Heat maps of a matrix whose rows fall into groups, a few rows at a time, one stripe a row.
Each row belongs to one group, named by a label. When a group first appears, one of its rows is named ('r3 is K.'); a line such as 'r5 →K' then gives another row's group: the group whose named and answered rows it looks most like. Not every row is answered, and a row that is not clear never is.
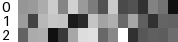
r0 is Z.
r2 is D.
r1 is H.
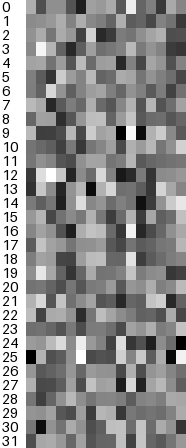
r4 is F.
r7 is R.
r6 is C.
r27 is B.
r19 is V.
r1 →Z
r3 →V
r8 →D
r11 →D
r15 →R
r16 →D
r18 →D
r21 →F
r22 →H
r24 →Z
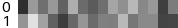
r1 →V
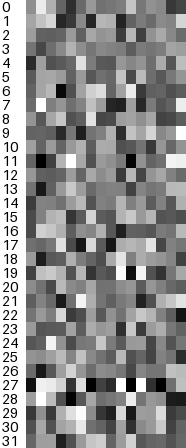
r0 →V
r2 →B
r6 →D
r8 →C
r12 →B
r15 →C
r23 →B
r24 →C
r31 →D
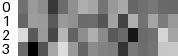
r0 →D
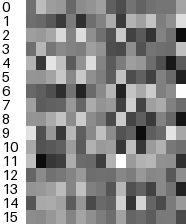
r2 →Z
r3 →R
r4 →C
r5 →Z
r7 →B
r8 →Z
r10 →B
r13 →Z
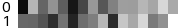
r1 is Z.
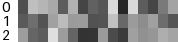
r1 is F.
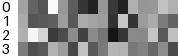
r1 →B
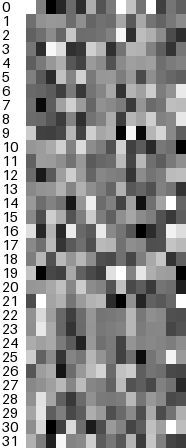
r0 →R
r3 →C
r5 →F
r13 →Z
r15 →C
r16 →H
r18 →F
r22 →V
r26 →D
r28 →V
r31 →F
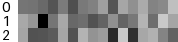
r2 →B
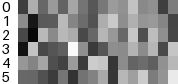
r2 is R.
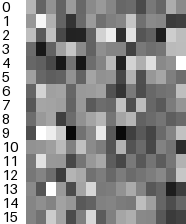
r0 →H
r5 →B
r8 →D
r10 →Z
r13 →C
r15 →C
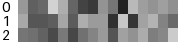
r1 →B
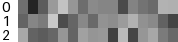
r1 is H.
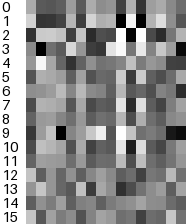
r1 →B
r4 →V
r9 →D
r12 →H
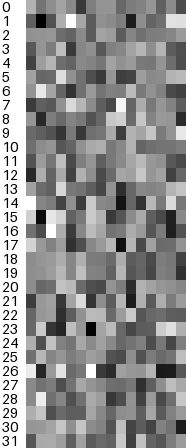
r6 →V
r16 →C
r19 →Z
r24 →C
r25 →R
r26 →C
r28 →R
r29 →R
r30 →Z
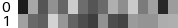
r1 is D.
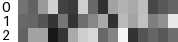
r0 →C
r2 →D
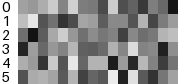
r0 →Z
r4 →F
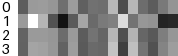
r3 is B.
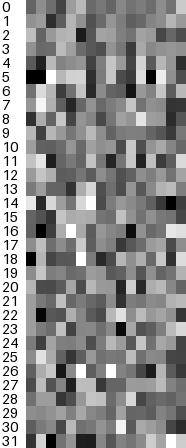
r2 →H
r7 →V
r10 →B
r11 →R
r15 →F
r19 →R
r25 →V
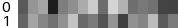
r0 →D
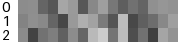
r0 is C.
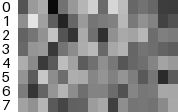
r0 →D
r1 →V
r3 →D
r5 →C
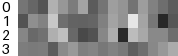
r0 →F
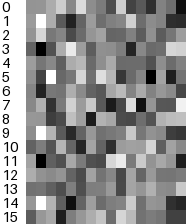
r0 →Z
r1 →V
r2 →R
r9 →V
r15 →D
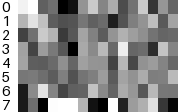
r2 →C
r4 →B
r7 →F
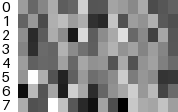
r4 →B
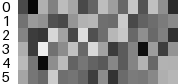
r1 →D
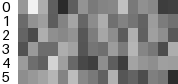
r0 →V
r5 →Z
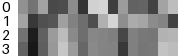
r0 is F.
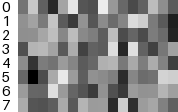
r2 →Z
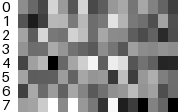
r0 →F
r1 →F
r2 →C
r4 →D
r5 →B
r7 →Z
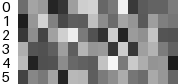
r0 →D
